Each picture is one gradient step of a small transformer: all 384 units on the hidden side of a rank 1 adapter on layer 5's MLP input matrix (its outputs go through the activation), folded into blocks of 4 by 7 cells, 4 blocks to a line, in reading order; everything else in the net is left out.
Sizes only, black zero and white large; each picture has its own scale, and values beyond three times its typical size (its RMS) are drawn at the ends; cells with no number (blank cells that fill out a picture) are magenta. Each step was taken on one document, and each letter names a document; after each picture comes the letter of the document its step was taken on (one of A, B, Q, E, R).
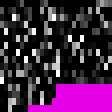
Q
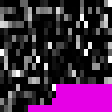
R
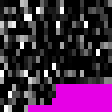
R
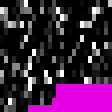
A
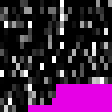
A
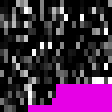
A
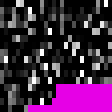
Q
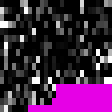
R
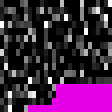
R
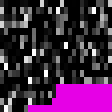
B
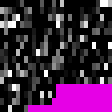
Q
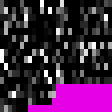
B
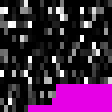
A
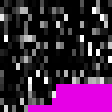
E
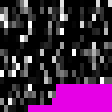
A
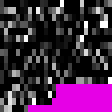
R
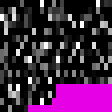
Q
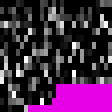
Q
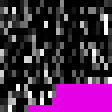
B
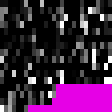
B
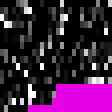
A
